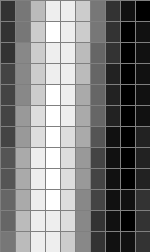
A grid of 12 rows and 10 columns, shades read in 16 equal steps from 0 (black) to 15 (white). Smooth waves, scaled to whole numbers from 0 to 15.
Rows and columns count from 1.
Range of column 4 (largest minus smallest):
1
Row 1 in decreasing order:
14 14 12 11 7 7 3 3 1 0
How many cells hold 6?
6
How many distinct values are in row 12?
7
